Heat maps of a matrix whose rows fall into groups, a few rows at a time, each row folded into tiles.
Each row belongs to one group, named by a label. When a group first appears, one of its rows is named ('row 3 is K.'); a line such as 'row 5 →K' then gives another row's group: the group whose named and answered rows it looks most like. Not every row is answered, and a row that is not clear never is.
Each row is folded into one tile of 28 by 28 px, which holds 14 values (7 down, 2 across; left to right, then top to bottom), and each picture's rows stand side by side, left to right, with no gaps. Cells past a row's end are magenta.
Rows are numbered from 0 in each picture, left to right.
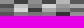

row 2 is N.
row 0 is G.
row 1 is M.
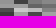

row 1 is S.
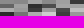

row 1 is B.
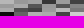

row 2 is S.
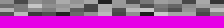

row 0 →S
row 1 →N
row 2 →N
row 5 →S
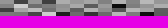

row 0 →M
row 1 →S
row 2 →N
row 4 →B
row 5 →N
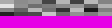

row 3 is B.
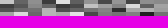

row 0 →B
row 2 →B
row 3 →N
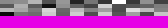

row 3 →G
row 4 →B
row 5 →S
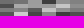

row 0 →G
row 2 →N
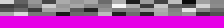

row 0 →B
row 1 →M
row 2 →N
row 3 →B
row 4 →N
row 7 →N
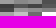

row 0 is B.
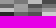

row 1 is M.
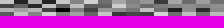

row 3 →B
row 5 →S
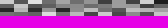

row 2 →B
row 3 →S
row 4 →M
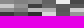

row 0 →N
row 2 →B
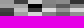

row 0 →M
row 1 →B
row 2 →G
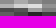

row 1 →N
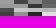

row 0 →M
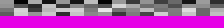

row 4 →N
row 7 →M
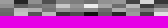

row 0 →M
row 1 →S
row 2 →N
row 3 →N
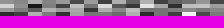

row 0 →N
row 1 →B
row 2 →G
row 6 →G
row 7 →N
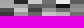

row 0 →M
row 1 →B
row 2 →B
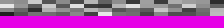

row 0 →N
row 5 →M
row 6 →N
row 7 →M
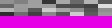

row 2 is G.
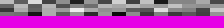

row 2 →G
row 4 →N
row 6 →N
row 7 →M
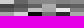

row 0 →B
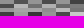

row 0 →G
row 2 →S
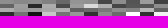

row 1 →G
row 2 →S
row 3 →N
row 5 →S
